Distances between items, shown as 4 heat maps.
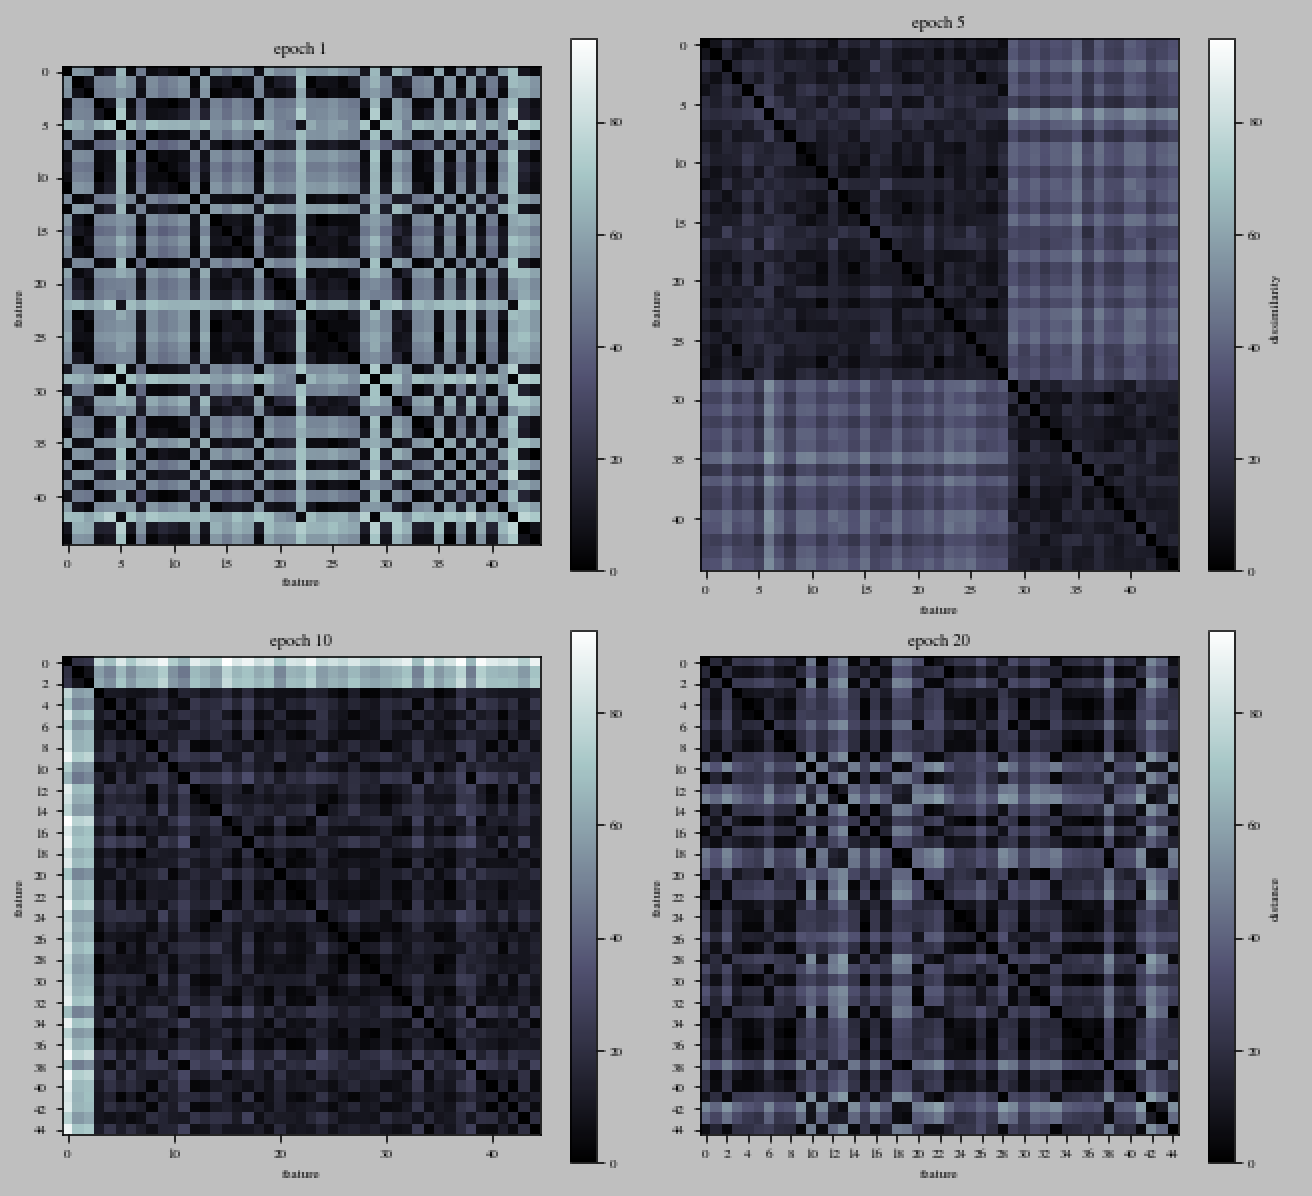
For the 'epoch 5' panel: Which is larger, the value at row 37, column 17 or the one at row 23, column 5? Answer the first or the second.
the first
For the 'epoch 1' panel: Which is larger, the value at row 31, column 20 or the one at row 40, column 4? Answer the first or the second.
the first
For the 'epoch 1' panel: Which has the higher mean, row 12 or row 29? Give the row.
29
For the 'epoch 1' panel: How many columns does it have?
45
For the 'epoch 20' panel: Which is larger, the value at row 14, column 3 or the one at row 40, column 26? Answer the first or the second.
the first
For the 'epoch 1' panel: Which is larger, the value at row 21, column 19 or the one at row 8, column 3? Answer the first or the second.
the first
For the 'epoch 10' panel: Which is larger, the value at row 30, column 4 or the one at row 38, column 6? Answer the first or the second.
the first
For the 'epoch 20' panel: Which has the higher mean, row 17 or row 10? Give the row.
10
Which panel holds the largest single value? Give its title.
epoch 10
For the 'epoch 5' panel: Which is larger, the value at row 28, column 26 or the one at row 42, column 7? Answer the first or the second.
the second
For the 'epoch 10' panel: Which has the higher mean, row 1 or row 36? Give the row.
1
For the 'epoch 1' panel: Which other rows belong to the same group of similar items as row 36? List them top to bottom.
0, 3, 4, 6, 8, 9, 10, 11, 13, 18, 28, 30, 33, 34, 38, 40, 43, 44
